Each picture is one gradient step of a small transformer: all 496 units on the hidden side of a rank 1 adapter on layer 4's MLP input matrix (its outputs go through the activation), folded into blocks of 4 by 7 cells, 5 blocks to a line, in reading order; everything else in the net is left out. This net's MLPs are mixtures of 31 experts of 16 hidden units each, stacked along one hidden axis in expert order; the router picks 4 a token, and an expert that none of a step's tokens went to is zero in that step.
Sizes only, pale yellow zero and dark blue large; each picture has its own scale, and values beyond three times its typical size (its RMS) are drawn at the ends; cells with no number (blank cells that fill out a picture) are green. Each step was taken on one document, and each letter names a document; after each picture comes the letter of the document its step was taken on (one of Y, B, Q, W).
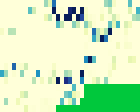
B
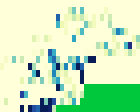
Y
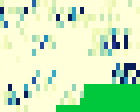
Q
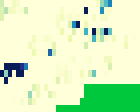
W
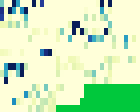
W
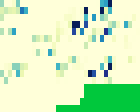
W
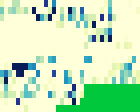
B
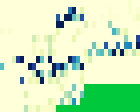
Y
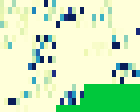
Q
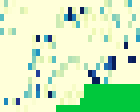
Q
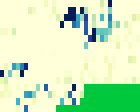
B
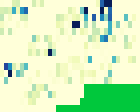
W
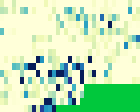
Y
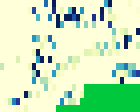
Q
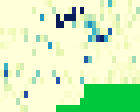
B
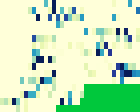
Q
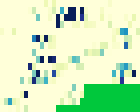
Q
